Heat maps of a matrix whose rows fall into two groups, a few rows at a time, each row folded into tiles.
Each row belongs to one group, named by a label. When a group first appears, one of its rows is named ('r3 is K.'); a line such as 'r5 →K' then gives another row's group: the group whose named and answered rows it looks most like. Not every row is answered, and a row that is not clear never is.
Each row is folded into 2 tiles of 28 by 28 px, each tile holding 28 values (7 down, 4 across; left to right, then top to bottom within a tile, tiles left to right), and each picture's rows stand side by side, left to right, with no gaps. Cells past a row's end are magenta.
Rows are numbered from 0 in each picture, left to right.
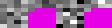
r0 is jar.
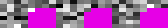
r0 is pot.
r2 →pot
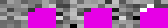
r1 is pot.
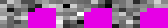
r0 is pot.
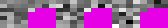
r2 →jar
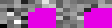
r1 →pot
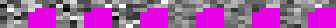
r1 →pot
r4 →pot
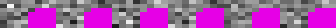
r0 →pot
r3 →jar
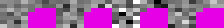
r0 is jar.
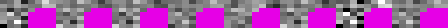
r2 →jar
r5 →jar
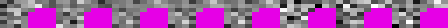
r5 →pot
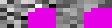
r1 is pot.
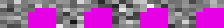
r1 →jar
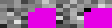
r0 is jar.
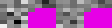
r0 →jar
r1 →jar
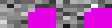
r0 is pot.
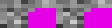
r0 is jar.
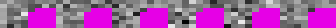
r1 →pot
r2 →pot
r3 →jar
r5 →pot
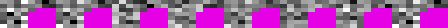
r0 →jar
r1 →jar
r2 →pot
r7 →jar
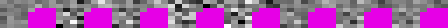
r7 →jar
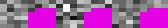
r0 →pot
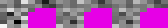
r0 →jar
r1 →jar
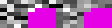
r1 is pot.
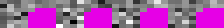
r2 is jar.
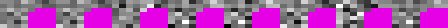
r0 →jar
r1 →jar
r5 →jar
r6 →pot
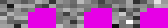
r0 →pot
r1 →jar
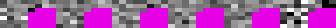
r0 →pot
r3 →jar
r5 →jar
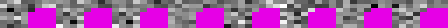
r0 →pot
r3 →pot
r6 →pot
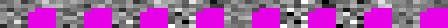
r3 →jar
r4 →pot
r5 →jar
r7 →jar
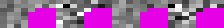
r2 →pot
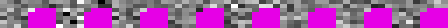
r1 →jar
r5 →pot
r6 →pot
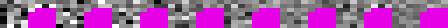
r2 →jar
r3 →pot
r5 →jar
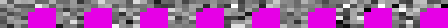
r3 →pot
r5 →jar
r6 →pot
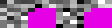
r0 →pot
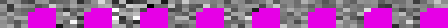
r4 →pot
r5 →jar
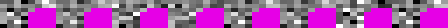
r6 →jar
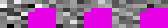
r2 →pot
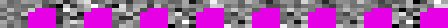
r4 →jar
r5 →jar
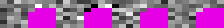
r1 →pot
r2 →pot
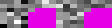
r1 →pot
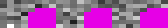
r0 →pot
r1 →jar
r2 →pot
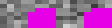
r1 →pot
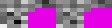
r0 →jar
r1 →jar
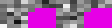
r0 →jar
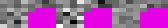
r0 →jar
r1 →jar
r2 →pot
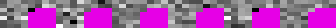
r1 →jar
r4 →pot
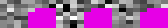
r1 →pot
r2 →pot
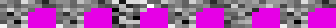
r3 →jar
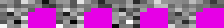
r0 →jar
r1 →jar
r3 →jar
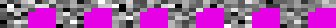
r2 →pot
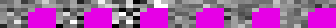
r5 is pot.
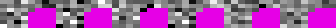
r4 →pot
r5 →jar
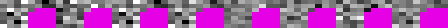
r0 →jar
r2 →jar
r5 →pot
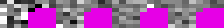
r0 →pot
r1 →jar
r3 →jar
